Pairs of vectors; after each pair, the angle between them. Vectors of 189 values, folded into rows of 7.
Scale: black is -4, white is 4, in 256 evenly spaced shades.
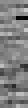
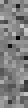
partly aligned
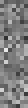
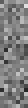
nearly opposite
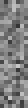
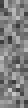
orthogonal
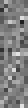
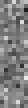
partly opposed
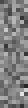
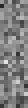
orthogonal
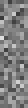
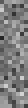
partly opposed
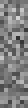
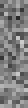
nearly opposite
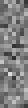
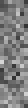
partly aligned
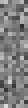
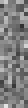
nearly parallel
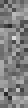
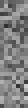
partly aligned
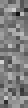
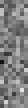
partly opposed
